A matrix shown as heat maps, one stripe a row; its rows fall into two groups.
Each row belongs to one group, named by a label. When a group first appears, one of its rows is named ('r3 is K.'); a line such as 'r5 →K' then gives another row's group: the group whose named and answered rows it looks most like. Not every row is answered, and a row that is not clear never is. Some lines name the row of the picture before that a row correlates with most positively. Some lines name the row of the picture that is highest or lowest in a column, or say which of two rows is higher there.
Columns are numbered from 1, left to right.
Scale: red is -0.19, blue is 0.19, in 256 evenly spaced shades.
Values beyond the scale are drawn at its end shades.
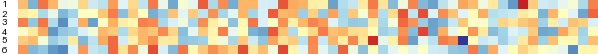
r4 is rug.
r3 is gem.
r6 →gem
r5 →rug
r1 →gem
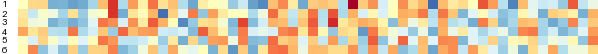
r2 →rug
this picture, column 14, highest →5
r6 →rug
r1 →rug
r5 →rug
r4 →gem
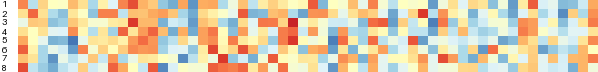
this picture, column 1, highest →3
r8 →gem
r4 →gem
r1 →gem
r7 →rug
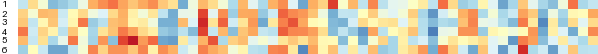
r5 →gem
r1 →rug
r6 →rug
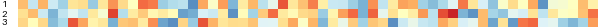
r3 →gem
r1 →gem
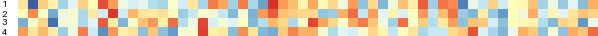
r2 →rug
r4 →gem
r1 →rug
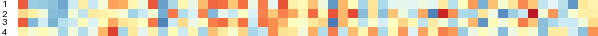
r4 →rug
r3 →gem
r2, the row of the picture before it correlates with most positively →2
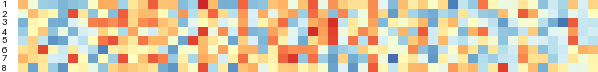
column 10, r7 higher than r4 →Yes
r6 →gem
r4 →rug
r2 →gem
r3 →rug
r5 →rug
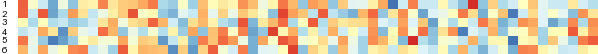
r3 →rug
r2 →gem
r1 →gem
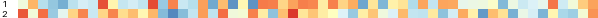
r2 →gem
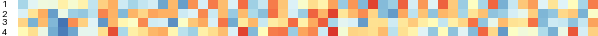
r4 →rug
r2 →rug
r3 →gem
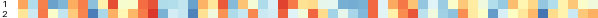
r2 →gem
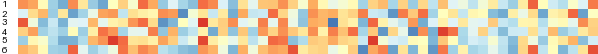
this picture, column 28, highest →5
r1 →gem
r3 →gem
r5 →rug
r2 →rug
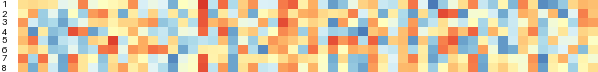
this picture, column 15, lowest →6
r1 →gem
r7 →gem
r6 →rug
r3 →gem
